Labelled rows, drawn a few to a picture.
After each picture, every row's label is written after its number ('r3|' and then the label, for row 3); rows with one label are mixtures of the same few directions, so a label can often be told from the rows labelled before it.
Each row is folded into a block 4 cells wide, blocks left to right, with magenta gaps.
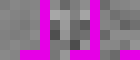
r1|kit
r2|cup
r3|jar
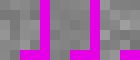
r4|cup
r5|jar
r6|jar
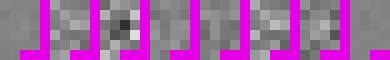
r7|kit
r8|jar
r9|kit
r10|cup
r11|cup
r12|jar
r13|kit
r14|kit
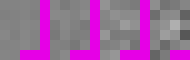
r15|cup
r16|cup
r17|jar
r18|kit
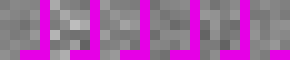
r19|kit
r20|jar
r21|jar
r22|jar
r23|cup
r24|cup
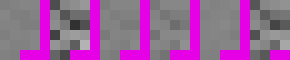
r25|jar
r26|jar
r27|jar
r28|jar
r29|kit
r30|jar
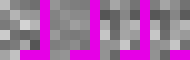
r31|jar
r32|jar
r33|cup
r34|cup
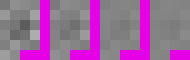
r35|kit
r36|kit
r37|kit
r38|kit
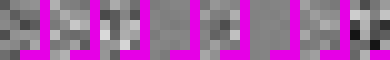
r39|jar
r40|jar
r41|cup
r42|jar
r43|kit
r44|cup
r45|jar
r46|cup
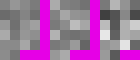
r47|cup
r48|jar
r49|cup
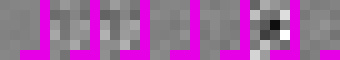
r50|kit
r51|cup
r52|cup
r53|kit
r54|cup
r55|kit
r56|kit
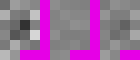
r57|kit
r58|jar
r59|kit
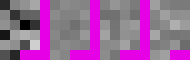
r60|jar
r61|kit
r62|cup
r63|jar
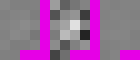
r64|kit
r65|kit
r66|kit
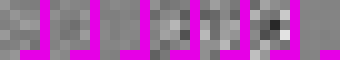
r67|jar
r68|kit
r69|cup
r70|kit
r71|cup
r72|kit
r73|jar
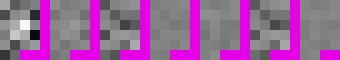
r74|kit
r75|kit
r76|jar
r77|jar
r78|cup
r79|jar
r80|cup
